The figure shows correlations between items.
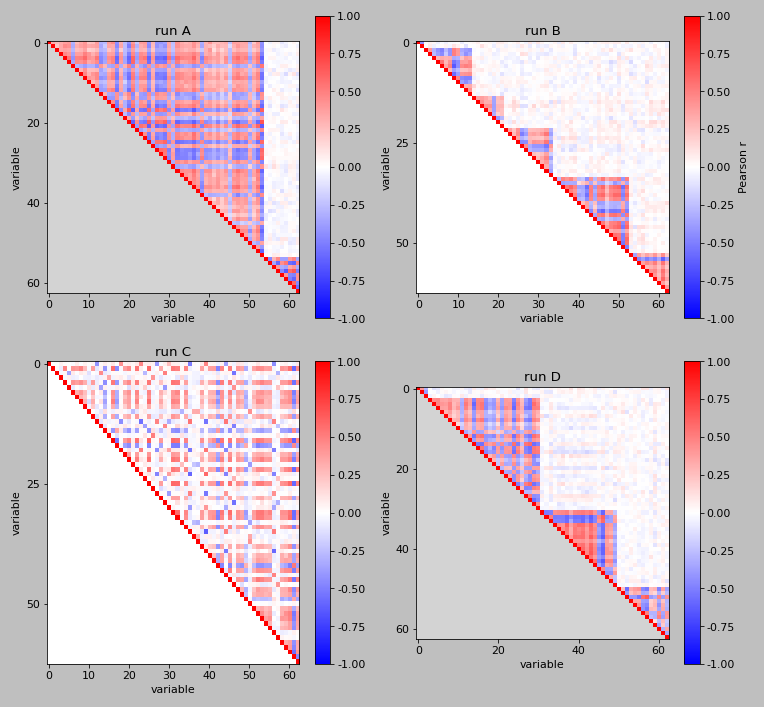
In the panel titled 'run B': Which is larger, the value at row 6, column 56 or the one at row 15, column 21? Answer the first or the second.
the second
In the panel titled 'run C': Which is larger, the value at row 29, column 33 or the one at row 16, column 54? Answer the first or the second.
the second
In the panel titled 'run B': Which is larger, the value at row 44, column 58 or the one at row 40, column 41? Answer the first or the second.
the second
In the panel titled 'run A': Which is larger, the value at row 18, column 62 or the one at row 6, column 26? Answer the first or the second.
the first
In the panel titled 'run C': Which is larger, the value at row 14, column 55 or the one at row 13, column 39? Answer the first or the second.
the second
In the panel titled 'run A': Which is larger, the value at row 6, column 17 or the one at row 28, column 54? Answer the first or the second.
the first
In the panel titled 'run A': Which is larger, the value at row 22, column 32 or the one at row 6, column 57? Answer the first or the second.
the second
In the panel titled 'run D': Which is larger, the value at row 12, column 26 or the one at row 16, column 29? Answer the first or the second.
the second
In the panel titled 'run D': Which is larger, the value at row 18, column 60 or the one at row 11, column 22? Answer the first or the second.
the first
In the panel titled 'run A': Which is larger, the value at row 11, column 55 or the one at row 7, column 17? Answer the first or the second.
the first
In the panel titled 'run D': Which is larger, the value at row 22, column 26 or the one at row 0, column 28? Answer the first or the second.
the first
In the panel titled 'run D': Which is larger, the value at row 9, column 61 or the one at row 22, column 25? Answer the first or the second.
the second
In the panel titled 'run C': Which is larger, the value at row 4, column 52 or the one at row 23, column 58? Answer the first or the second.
the first
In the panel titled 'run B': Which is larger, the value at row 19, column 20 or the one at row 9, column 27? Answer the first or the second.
the second
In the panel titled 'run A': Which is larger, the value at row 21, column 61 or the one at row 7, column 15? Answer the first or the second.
the second
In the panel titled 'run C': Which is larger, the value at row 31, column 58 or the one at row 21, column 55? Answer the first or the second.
the first
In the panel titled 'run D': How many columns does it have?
63
